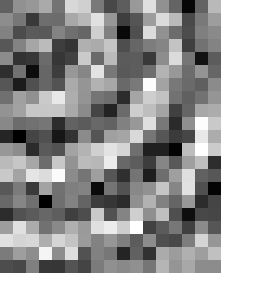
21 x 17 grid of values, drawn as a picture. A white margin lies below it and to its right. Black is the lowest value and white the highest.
Neither half mirrors the other. Concentric rings centre on the top left. No overall slope runs across the table.
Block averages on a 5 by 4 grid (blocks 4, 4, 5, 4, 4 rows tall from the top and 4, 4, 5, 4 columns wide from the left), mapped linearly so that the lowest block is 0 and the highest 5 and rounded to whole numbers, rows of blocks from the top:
2 4 3 2 / 0 4 3 2 / 2 3 3 4 / 2 2 2 0 / 5 4 3 4
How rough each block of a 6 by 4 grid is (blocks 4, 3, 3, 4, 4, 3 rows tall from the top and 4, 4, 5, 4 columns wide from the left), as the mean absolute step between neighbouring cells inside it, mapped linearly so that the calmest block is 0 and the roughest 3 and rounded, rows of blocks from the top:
1121 / 2211 / 0111 / 1123 / 2122 / 2110
